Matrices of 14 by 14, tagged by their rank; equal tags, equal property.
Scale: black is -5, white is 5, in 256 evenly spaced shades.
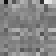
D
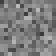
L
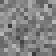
L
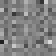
D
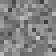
L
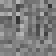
D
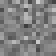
D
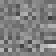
D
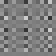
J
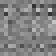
D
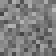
L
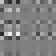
J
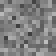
L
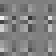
J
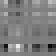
J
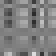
J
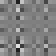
J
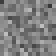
L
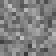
L
